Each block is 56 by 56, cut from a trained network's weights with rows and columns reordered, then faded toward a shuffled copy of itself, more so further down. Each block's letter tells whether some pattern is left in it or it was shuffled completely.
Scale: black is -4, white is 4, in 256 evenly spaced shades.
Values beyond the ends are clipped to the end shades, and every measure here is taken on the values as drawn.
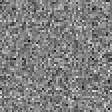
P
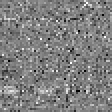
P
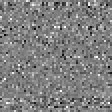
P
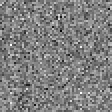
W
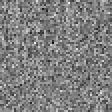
P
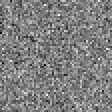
W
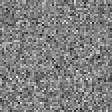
P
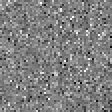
W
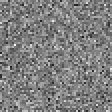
P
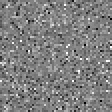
W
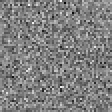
P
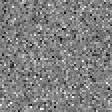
W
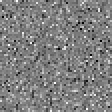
W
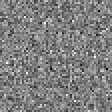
P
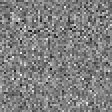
P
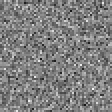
W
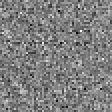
P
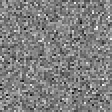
W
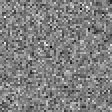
W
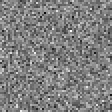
W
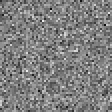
W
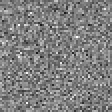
P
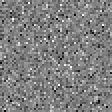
W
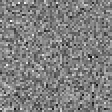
P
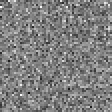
P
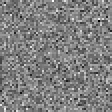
W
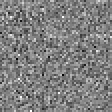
P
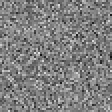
W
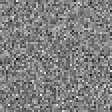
P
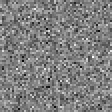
W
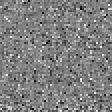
P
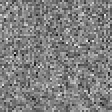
P
